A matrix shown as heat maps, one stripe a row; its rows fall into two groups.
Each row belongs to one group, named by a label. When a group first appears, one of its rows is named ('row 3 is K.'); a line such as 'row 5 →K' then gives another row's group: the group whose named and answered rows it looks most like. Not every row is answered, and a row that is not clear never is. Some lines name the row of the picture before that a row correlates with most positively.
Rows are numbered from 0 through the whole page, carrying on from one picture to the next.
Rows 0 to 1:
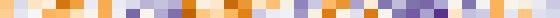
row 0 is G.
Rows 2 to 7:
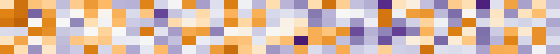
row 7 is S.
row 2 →G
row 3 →S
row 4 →S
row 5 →G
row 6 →G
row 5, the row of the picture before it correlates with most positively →1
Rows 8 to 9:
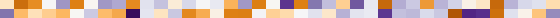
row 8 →S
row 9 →G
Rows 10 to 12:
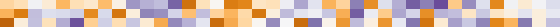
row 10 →G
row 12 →S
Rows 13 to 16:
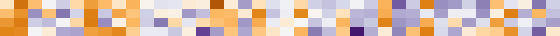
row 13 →S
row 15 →S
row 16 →S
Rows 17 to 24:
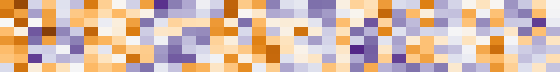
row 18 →S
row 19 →S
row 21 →S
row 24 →G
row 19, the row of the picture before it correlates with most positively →13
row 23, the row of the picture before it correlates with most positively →16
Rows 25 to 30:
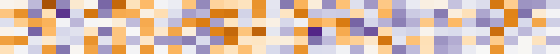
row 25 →S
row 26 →S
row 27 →G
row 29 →S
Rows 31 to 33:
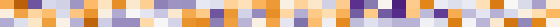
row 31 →S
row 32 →G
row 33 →G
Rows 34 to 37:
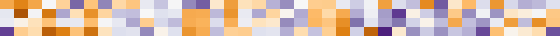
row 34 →S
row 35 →G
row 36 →G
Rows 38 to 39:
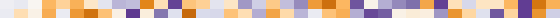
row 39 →G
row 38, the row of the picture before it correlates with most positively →36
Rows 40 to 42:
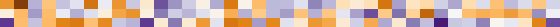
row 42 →G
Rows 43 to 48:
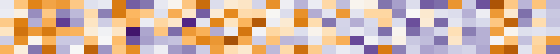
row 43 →G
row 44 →S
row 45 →S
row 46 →G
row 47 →G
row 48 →S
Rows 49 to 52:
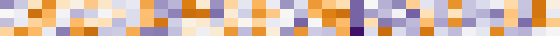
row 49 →G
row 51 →G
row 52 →S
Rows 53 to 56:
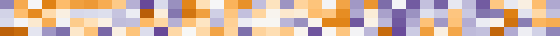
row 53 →G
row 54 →G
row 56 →S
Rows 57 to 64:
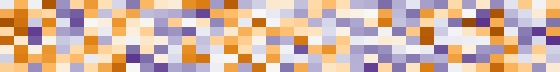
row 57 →G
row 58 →S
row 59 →S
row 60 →S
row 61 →S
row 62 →G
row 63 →G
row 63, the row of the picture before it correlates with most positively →53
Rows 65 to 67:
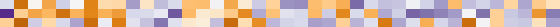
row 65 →G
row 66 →G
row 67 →S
